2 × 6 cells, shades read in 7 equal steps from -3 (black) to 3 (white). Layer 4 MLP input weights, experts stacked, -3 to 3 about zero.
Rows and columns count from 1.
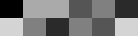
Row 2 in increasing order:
-2 -1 0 0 2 2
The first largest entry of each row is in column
2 1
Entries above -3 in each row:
5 6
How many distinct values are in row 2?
4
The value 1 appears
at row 1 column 2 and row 1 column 3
